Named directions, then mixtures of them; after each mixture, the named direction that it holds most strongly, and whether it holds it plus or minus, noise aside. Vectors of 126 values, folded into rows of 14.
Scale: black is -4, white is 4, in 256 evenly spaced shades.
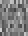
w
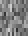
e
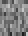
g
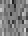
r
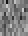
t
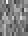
t, minus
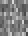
g, minus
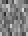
g, plus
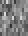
t, minus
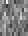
t, minus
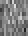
r, minus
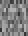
w, minus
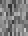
e, minus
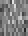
r, minus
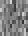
r, plus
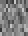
w, minus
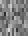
e, plus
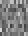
w, plus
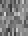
e, minus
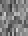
e, minus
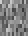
e, plus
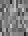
w, minus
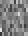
w, plus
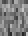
g, plus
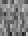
g, plus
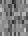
r, plus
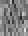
r, plus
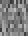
w, minus
